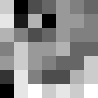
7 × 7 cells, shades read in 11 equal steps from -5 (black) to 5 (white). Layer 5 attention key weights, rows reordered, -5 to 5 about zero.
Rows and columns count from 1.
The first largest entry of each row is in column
1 1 1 2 2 2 3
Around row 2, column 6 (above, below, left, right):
0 0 1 0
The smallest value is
-5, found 3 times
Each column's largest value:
4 4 5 3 4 3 5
